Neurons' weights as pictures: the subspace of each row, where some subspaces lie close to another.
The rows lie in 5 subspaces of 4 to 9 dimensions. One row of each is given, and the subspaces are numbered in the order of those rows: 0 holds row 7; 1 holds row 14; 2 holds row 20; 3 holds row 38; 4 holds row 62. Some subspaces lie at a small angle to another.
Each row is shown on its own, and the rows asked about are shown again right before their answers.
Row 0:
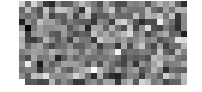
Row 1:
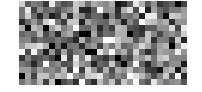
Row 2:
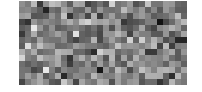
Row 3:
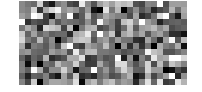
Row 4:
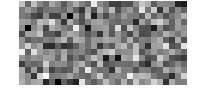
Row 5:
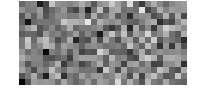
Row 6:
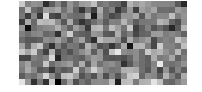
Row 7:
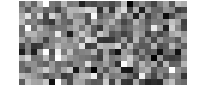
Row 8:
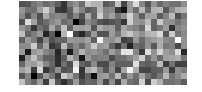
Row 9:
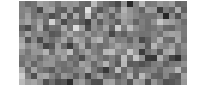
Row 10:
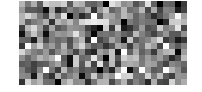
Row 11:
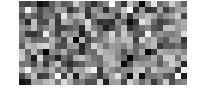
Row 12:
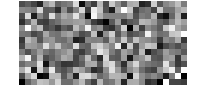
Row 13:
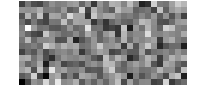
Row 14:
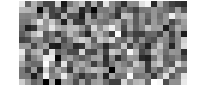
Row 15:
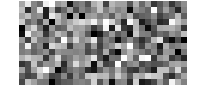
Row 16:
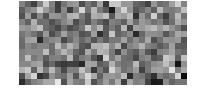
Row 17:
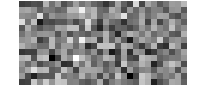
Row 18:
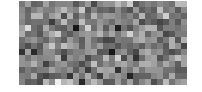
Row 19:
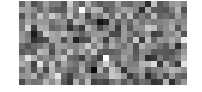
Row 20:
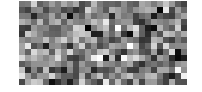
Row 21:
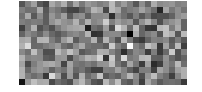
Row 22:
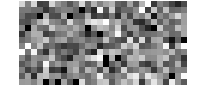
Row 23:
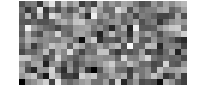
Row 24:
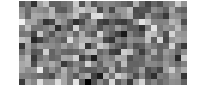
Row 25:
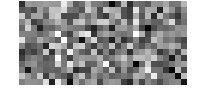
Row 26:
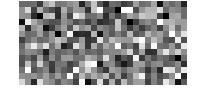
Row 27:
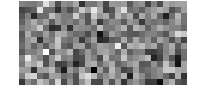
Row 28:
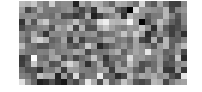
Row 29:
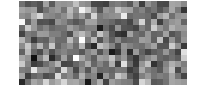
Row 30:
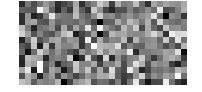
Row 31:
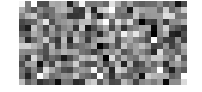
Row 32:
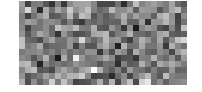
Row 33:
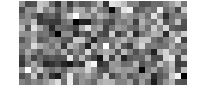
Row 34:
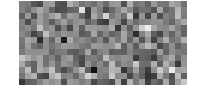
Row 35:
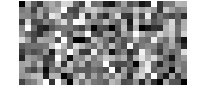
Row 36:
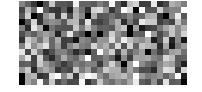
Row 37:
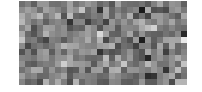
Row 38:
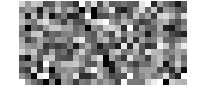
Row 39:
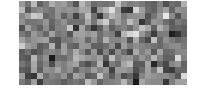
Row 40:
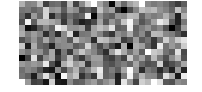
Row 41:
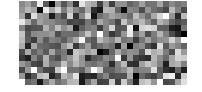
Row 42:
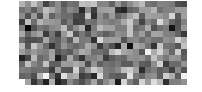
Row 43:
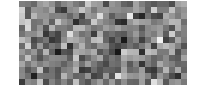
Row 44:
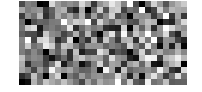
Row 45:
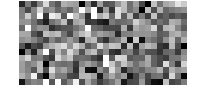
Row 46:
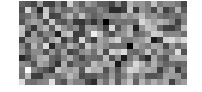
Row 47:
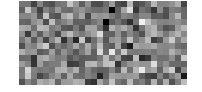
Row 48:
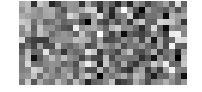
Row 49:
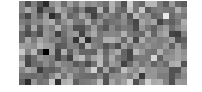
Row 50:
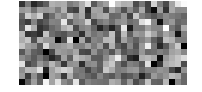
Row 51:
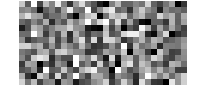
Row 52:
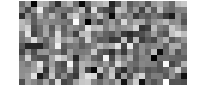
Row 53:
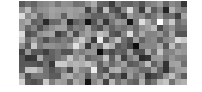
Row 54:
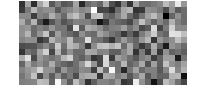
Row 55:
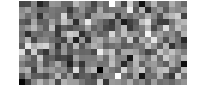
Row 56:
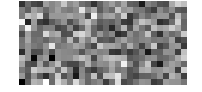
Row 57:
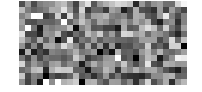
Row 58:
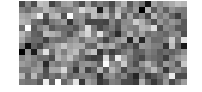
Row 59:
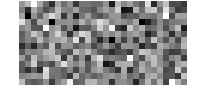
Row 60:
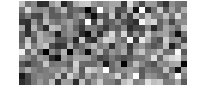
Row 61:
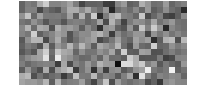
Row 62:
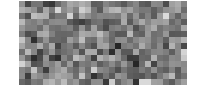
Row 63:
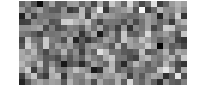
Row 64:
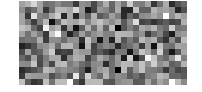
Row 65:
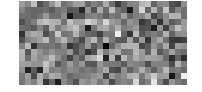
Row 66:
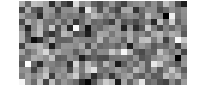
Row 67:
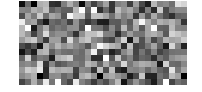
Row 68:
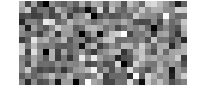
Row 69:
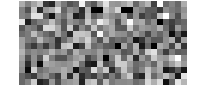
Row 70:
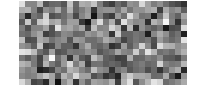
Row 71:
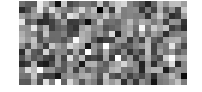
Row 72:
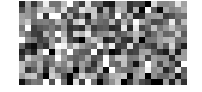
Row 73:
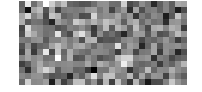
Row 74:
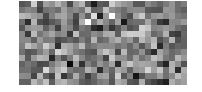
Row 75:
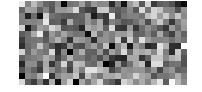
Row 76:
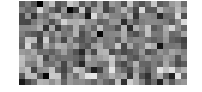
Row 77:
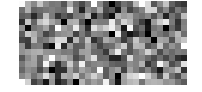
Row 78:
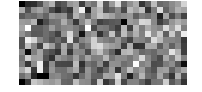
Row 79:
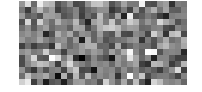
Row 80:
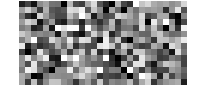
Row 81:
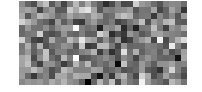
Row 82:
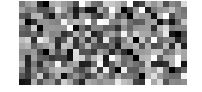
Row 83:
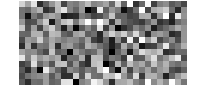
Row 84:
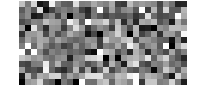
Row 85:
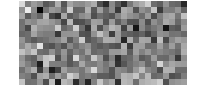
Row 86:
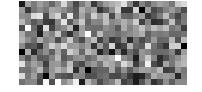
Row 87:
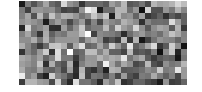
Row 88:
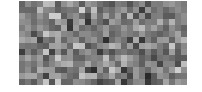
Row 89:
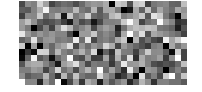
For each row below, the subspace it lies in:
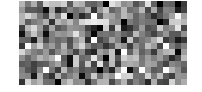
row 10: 4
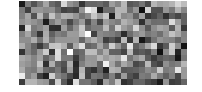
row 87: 2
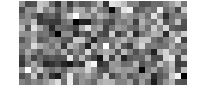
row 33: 1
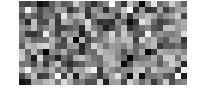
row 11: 0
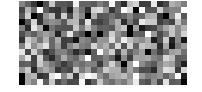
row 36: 2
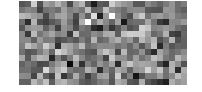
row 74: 0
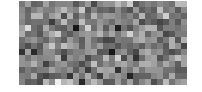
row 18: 2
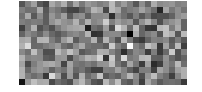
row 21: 2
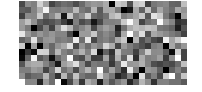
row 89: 0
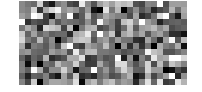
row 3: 1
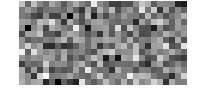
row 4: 2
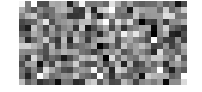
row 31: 4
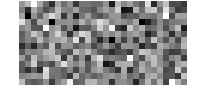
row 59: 2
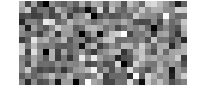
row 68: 4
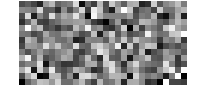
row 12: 3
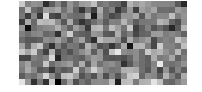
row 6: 0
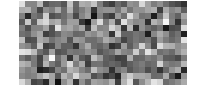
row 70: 4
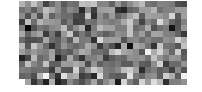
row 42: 0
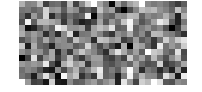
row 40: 0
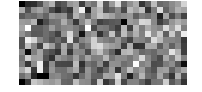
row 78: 0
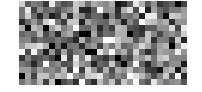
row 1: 2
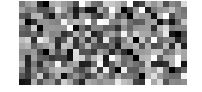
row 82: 3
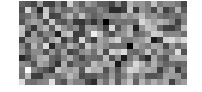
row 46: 0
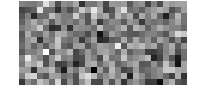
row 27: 1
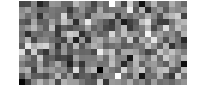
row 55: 0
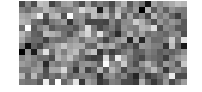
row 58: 3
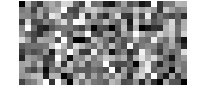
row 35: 1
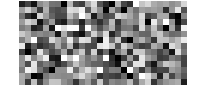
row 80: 4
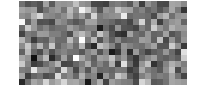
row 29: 4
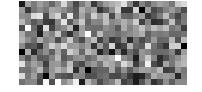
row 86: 2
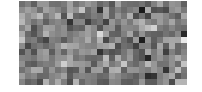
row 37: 1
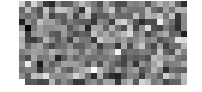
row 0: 4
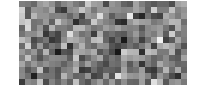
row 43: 0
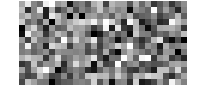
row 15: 4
